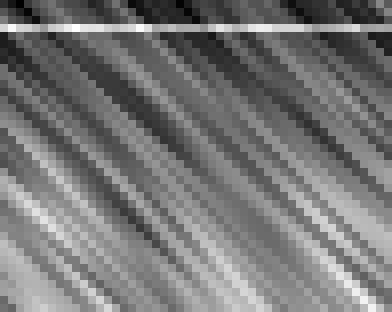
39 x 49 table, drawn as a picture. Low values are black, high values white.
Row 4 differs from the rows beside it. The histogram is bell-shaped. The field climbs toward the bottom.
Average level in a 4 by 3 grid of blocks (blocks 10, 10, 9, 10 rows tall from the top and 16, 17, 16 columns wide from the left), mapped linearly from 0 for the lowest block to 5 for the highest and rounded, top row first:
000
111
434
555
